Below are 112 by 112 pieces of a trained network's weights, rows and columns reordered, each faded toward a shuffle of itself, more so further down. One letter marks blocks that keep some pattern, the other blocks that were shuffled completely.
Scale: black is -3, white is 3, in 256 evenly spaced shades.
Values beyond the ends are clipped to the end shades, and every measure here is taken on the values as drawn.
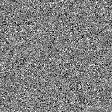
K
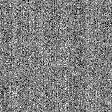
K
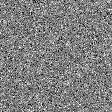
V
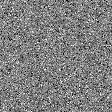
V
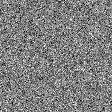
V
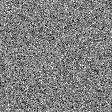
V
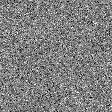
V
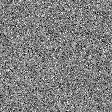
V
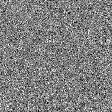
K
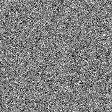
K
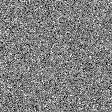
V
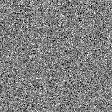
K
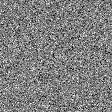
V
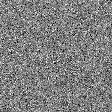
V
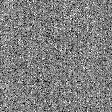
K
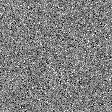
V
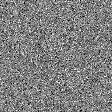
V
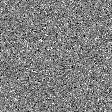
V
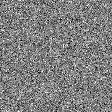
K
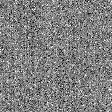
K
